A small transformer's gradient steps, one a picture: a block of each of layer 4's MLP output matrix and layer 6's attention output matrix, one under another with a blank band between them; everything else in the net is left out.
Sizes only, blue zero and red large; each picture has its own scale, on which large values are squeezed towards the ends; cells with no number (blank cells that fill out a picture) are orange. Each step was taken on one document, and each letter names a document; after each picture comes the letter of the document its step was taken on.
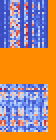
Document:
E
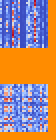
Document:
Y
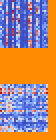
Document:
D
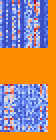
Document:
Y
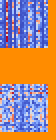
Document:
D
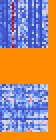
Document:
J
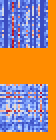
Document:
J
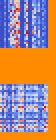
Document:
E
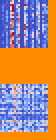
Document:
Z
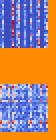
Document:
D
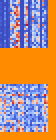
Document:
E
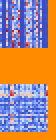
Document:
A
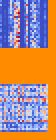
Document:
E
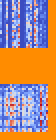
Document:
Y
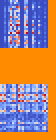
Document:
E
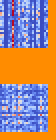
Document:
J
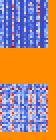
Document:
D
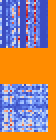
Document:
A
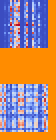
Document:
E
